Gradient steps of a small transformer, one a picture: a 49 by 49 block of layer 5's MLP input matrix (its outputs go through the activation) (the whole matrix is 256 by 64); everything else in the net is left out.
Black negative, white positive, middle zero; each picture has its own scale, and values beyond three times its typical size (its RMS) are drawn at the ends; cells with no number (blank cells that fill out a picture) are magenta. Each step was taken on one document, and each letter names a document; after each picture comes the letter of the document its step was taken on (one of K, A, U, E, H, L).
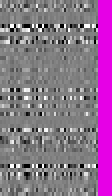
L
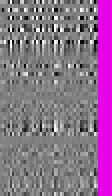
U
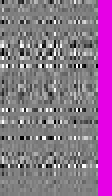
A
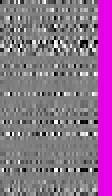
U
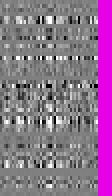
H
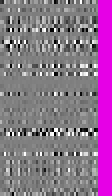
U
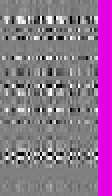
H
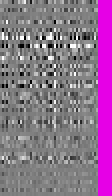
A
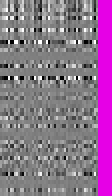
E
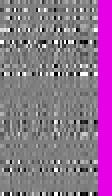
U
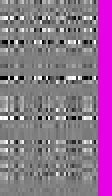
E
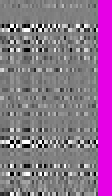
L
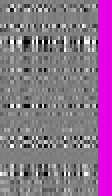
L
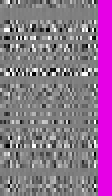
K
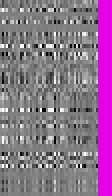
A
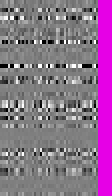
E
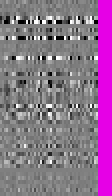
H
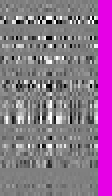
H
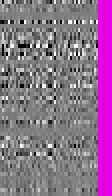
A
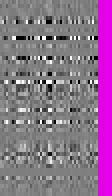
H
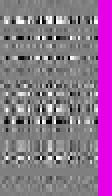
H
